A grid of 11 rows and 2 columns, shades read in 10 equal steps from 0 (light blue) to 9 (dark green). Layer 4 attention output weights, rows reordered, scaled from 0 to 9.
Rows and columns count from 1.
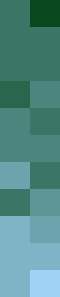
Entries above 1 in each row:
2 2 2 2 2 2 2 2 2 2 1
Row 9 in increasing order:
2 3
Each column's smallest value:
2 0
